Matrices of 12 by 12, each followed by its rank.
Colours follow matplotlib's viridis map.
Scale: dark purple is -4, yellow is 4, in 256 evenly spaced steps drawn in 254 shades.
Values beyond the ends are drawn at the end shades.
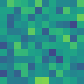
full rank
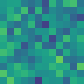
full rank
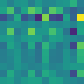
two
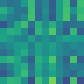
two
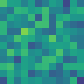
full rank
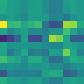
two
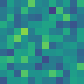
full rank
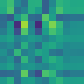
two
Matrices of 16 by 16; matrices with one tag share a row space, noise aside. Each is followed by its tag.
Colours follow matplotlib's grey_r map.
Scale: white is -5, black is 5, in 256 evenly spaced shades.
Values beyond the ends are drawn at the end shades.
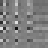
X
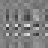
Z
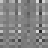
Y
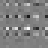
Z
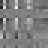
X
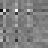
X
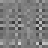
Y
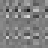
Z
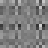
Y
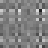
Y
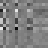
X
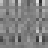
Y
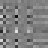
X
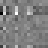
X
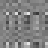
Z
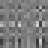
Y
